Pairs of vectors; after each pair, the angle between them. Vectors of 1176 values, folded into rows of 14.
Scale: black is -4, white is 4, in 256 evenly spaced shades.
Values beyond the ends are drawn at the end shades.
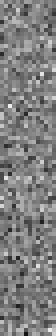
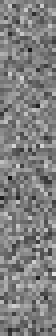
partly opposed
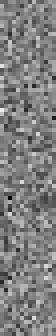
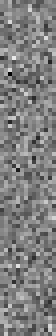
orthogonal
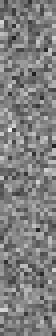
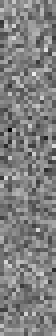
nearly opposite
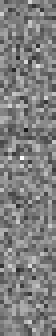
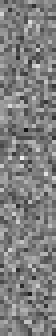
nearly parallel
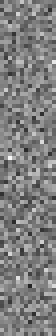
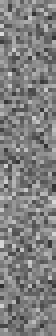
partly opposed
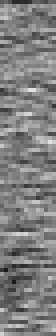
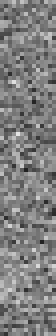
partly opposed
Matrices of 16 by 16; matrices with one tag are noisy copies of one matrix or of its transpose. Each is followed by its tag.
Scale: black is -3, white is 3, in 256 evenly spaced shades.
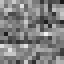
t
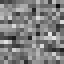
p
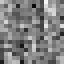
t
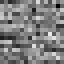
p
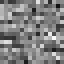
p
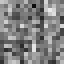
t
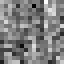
t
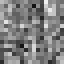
t
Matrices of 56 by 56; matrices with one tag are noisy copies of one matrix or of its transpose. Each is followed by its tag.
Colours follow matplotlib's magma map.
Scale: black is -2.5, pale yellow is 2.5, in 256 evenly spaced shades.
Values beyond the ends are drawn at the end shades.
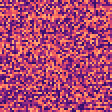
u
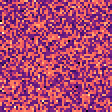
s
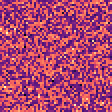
s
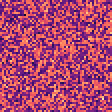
s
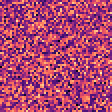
s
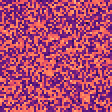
s
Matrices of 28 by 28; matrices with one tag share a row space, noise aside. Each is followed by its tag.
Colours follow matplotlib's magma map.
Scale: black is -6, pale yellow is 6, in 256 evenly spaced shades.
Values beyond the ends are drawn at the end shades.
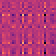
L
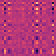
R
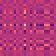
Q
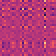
L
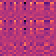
Q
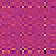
L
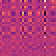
L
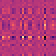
L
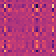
R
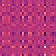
L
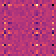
R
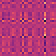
L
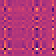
R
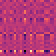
Q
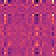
R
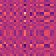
Q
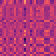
Q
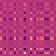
Q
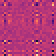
R
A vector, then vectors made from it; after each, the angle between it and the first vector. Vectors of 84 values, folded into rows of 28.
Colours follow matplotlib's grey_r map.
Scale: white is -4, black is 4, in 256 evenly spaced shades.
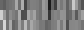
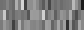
partly aligned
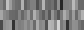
partly aligned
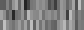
partly aligned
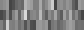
partly opposed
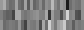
orthogonal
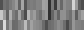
nearly parallel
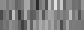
partly opposed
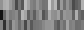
nearly opposite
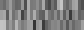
partly aligned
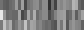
nearly parallel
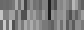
nearly parallel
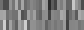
nearly parallel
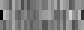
partly opposed
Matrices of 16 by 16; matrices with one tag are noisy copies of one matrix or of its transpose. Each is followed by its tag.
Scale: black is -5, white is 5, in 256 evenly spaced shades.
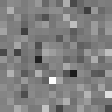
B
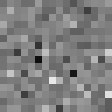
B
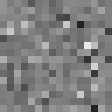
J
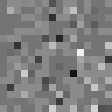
B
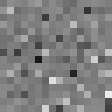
B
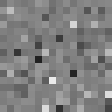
B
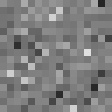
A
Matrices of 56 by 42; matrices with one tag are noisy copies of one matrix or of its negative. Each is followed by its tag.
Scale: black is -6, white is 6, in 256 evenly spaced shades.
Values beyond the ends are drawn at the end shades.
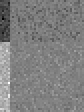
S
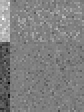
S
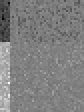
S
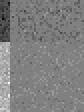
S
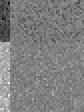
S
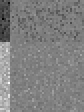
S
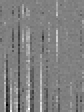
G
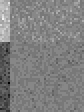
S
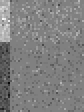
S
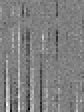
G
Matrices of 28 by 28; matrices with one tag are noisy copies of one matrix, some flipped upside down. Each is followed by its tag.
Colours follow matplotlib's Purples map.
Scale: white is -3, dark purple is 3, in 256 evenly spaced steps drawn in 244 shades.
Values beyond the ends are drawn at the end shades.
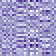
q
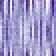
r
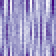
r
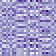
q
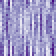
r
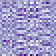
q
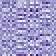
q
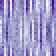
r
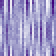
r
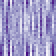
r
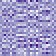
q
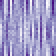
r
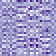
q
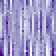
r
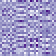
q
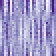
r
